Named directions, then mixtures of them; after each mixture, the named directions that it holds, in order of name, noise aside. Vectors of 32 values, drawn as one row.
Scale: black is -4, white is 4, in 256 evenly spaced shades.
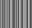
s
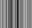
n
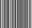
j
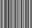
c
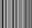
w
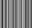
c, w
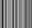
w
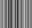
c, n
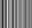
w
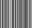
j, w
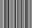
c, j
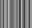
c, s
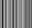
w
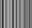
c, w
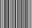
c, j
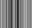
n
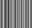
c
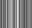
n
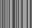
s
